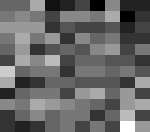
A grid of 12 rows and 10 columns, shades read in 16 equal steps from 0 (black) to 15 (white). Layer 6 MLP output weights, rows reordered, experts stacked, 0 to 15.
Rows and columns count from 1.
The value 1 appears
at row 1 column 4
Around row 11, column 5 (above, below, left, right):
8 7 6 7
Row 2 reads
7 8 7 4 8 8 7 10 0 3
